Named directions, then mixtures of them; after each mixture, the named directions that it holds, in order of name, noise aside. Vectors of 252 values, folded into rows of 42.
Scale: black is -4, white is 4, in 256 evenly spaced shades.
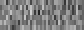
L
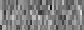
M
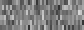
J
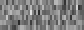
L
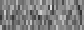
M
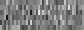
L, M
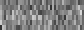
M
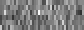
J, L, M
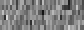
J, L, M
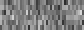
J, M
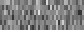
J, L, M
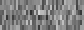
L, M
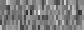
J, L, M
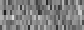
J, M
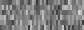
J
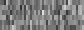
J, L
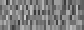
L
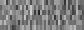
L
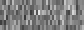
L, M
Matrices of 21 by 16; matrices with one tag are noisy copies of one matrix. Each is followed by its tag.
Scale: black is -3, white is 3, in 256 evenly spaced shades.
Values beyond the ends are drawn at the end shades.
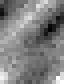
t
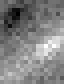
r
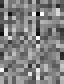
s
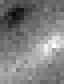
r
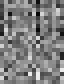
s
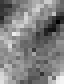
t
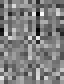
s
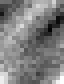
t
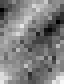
t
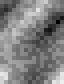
t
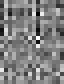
s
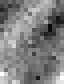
t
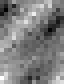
t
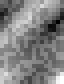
t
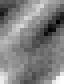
t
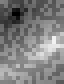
r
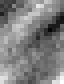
t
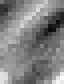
t
